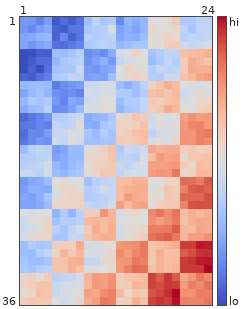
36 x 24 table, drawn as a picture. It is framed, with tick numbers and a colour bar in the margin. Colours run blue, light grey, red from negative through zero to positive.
The top left is the ninth with the lowest average. The field is checkered. The ninth with the highest average is the bottom right. There is an overall slope up to the bottom right.
